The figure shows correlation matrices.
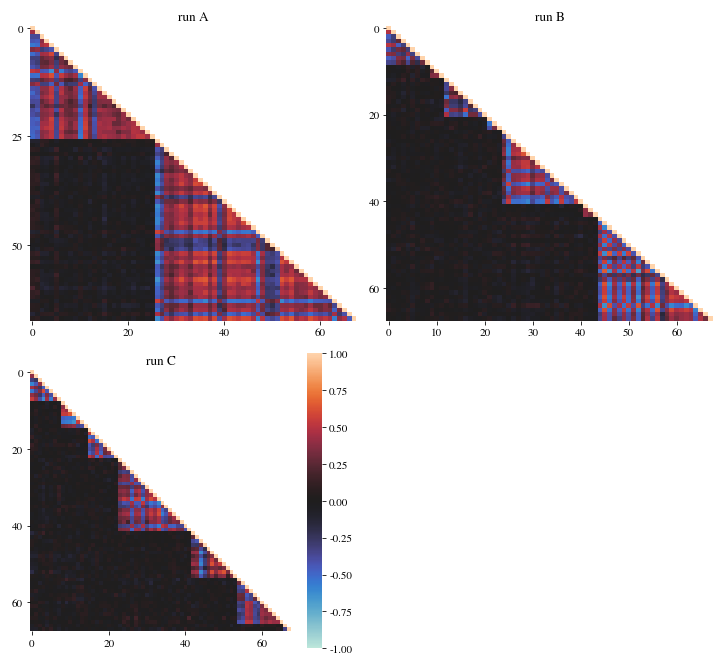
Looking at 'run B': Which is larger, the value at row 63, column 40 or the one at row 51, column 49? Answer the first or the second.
the second
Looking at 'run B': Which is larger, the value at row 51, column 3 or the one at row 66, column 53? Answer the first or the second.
the second
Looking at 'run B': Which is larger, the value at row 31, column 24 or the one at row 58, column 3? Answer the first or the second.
the first
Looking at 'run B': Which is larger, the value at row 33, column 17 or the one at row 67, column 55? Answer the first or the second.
the first
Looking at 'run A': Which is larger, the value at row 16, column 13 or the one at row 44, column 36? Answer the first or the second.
the second
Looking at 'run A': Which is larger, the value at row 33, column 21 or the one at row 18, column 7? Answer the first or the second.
the second
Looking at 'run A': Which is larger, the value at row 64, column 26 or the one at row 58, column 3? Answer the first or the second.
the second
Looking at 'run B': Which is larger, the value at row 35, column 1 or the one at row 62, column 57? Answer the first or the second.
the first
